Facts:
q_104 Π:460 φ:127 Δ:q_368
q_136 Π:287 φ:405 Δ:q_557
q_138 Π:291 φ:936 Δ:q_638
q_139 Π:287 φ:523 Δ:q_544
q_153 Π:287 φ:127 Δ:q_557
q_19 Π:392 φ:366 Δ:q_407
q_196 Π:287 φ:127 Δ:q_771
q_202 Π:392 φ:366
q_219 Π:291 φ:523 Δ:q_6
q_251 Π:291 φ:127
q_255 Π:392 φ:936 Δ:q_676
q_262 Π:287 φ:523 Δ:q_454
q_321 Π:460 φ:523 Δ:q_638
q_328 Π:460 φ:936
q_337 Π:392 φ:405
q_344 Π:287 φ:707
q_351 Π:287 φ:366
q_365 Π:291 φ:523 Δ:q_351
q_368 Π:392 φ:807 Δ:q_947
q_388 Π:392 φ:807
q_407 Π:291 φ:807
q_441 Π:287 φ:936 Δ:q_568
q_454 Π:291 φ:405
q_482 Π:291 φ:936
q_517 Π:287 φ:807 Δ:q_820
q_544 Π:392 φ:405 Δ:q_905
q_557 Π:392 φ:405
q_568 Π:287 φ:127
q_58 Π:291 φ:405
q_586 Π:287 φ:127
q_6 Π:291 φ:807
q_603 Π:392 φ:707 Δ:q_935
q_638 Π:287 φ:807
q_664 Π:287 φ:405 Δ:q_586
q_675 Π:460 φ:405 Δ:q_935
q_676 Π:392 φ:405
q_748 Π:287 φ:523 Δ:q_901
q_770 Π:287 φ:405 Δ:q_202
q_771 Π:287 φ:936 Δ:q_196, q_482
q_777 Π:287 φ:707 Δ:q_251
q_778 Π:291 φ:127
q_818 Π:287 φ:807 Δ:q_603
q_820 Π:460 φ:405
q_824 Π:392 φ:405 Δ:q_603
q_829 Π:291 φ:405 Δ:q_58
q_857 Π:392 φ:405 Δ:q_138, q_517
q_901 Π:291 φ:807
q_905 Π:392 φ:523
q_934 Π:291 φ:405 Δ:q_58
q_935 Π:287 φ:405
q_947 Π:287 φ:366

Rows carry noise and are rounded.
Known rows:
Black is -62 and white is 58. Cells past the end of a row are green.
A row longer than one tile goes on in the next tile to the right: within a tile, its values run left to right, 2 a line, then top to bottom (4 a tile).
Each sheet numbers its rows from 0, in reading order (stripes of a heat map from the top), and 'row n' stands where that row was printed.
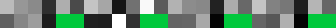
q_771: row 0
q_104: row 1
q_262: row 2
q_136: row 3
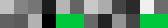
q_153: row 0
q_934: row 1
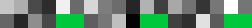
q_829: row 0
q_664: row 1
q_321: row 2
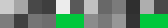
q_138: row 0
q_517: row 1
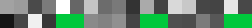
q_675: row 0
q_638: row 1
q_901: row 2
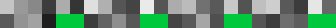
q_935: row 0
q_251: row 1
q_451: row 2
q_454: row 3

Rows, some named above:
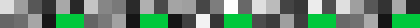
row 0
q_947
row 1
q_344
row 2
q_675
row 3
q_219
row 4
q_947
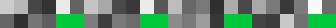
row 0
q_58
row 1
q_138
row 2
q_517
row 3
q_820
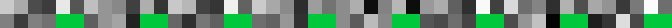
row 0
q_138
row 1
q_935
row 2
q_58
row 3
q_568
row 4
q_368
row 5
q_365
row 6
q_777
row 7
q_328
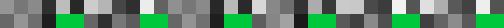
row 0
q_351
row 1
q_58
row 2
q_351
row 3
q_586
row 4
q_778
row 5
q_251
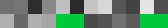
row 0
q_857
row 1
q_482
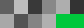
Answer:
q_676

